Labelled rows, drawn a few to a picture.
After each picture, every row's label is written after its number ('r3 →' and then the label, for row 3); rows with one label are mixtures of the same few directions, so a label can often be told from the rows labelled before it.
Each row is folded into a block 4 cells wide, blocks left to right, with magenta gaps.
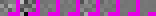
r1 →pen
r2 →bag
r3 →pen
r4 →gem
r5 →bag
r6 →bag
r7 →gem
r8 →bag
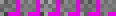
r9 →bag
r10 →gem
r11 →gem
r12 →bag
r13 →gem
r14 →gem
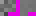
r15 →bag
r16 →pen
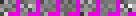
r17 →bag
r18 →pen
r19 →bag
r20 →gem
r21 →gem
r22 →pen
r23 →pen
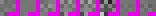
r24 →bag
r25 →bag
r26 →pen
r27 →gem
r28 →gem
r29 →gem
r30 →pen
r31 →pen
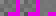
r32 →bag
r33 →bag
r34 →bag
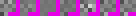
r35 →gem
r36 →pen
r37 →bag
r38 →bag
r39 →pen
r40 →bag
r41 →bag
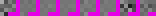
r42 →bag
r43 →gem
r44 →pen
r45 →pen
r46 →bag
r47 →bag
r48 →pen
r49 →pen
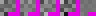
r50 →bag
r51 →gem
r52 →bag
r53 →bag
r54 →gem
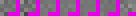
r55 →bag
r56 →bag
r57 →pen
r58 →pen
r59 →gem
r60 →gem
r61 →pen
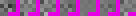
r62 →pen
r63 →gem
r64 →bag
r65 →pen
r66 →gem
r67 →pen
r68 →bag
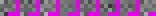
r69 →bag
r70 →gem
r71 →bag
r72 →pen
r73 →gem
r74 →pen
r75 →pen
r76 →bag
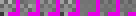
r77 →gem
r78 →pen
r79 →gem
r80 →gem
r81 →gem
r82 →gem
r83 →gem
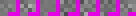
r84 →pen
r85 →pen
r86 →bag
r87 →bag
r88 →bag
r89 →gem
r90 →pen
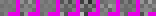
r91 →gem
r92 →gem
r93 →gem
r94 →gem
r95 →gem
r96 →pen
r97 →gem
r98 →gem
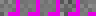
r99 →gem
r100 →pen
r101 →gem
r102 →gem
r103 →pen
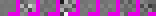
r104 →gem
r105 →pen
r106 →bag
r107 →bag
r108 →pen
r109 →pen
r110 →gem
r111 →pen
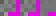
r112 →bag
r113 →bag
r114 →gem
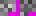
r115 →pen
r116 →gem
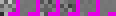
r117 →gem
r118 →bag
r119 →gem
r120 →pen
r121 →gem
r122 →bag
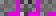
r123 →bag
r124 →gem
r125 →gem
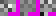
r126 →pen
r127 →gem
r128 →gem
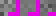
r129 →gem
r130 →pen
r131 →pen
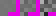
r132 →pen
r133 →bag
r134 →bag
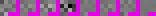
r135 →bag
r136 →pen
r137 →pen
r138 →pen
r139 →bag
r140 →pen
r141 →gem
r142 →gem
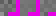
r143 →gem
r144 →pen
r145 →bag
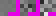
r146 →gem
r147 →pen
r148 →bag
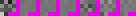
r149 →gem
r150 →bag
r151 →bag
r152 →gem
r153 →pen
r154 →gem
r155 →gem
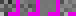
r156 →gem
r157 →pen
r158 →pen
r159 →bag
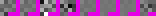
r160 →bag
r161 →bag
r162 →bag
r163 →pen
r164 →bag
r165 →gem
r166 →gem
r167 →pen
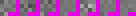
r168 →bag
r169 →pen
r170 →gem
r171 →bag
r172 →pen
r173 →gem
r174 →pen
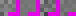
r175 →gem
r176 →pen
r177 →bag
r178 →bag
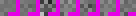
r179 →bag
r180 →pen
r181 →gem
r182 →gem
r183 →pen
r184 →gem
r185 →bag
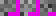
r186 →bag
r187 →gem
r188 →pen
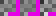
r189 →bag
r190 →bag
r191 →bag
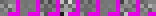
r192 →pen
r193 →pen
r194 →gem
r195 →gem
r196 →gem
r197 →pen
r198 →bag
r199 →pen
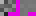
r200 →bag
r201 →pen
